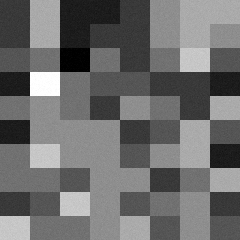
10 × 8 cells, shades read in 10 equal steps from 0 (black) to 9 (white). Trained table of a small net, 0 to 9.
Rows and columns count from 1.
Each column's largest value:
7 9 7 5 6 5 7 6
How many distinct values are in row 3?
5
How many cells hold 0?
1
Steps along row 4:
up down down same down same down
